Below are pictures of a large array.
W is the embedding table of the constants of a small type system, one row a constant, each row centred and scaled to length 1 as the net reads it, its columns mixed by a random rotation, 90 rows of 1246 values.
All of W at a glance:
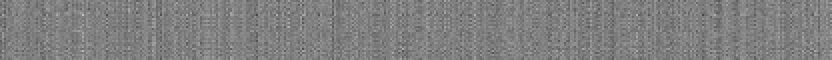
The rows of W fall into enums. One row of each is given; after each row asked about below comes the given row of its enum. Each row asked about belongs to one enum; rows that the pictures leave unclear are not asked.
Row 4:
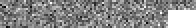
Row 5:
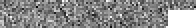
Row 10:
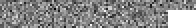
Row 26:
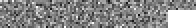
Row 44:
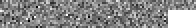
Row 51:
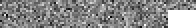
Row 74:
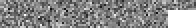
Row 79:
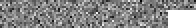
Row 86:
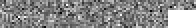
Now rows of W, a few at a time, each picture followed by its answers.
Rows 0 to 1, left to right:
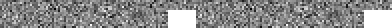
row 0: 10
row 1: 10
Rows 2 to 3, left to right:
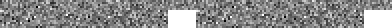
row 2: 44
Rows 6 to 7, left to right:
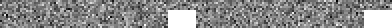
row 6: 51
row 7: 79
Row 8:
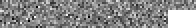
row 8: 44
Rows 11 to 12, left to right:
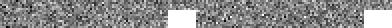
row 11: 4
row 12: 44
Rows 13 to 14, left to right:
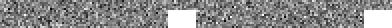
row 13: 74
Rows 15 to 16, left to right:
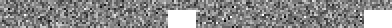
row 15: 74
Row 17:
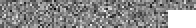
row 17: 10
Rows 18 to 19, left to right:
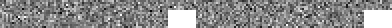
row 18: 86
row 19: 10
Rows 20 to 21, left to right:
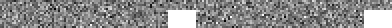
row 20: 10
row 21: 44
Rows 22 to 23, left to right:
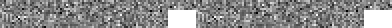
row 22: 86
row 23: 86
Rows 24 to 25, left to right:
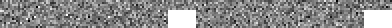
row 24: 44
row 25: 79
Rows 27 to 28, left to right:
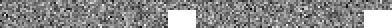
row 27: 51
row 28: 10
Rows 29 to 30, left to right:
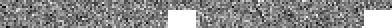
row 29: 4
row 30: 5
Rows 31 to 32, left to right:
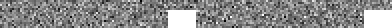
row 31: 79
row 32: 44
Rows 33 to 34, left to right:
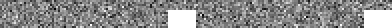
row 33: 10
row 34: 51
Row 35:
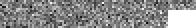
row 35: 4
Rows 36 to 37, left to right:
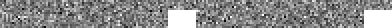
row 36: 86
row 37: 44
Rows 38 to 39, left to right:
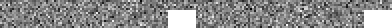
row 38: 79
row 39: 10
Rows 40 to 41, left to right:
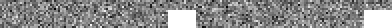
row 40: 10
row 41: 4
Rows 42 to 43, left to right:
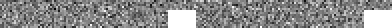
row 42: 10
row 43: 26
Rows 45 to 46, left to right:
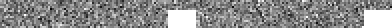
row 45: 74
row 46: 5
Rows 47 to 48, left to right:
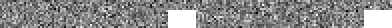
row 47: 10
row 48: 86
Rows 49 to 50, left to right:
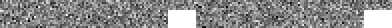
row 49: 44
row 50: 4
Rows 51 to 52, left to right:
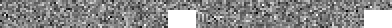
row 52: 86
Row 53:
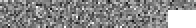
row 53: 26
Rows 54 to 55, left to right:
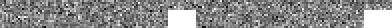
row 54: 86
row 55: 4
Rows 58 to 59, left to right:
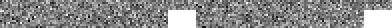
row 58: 44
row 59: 4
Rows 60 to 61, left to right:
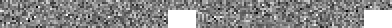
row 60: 44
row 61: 86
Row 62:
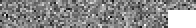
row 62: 51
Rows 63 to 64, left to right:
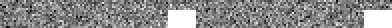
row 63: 4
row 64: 79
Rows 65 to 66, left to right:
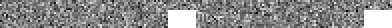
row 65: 51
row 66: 86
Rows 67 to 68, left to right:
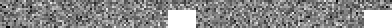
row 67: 4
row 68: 79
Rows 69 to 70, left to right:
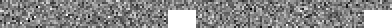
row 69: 44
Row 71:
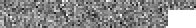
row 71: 5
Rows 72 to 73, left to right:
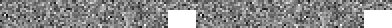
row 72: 51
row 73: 51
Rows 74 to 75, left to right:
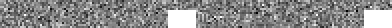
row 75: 86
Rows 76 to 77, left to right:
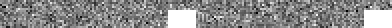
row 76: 4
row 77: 86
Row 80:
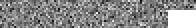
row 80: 79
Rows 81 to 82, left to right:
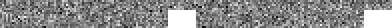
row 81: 86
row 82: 4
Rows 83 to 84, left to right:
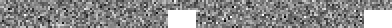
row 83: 74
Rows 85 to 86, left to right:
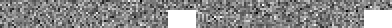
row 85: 79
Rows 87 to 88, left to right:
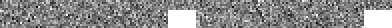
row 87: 44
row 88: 5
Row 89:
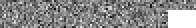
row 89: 10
